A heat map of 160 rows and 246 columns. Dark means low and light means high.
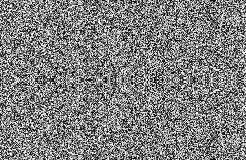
Seam: none. Histogram: flat. Grain: fine. Mirror symmetry: top to bottom. Slope: none.
